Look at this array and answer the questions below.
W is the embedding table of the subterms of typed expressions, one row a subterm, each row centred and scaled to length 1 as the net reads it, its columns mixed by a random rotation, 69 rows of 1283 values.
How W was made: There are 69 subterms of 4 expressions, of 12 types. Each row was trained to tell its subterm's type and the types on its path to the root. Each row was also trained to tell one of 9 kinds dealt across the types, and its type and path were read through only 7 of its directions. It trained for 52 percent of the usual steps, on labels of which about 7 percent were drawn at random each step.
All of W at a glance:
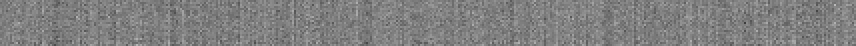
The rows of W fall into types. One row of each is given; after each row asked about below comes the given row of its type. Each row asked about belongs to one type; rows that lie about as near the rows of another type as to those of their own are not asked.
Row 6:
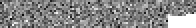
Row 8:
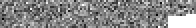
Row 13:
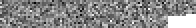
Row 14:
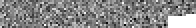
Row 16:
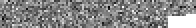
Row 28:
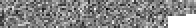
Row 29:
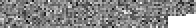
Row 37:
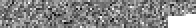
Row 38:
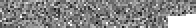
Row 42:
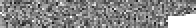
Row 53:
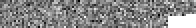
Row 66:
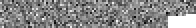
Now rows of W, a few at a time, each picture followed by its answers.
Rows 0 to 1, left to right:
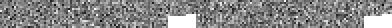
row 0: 6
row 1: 37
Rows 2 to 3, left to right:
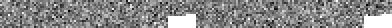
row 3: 16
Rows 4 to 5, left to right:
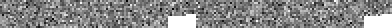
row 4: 53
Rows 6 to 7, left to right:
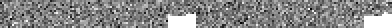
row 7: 8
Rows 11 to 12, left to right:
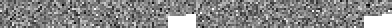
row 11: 6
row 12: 37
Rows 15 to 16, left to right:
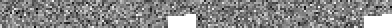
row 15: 42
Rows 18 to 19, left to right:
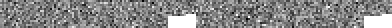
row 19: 37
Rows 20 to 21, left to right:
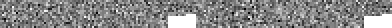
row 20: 42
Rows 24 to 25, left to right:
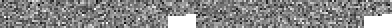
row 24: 38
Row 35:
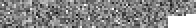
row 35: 8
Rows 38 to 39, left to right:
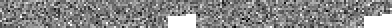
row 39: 53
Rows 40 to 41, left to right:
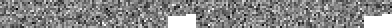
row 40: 13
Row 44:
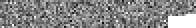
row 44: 16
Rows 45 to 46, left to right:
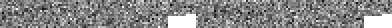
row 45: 42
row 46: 37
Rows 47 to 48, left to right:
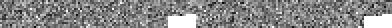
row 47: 8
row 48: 14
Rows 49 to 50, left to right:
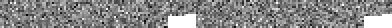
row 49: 16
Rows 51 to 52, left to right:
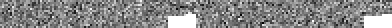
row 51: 42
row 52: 66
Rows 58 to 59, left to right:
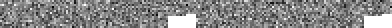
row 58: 8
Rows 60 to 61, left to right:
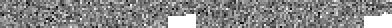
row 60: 53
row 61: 42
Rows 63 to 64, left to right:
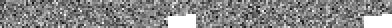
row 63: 53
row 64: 8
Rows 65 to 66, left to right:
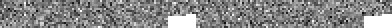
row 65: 53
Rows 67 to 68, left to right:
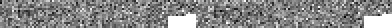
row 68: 37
